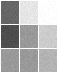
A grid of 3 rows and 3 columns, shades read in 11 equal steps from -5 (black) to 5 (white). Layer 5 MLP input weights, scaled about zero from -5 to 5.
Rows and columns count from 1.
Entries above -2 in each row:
3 2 3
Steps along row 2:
up up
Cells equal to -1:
1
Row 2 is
-2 1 3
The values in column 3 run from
2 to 5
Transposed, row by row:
-1 -2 1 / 4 1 1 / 5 3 2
